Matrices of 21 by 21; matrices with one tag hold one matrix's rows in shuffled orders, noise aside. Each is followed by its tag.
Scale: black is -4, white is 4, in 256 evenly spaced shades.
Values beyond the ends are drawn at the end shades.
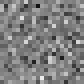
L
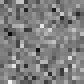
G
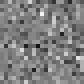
L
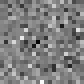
L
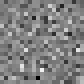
L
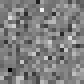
G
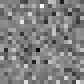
L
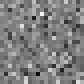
L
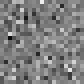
G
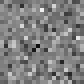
L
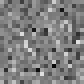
L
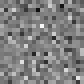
L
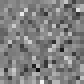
L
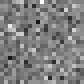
G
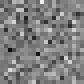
G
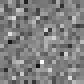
G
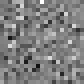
G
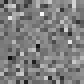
G
